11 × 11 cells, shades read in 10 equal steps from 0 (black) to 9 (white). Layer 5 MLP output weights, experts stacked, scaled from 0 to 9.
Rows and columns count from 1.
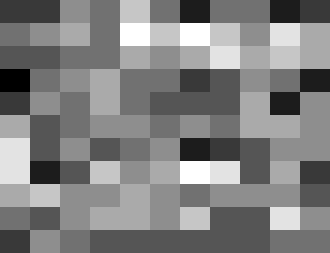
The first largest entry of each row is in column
5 5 8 4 4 1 1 7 2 10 2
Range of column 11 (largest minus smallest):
5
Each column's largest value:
8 7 6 7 9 7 9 8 6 8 6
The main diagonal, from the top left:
2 5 4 6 4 4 1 8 5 8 4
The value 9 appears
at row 2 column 5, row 2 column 7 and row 8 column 7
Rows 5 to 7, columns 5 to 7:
4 3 3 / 5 4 5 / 4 5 1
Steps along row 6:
down up up same down up down up same down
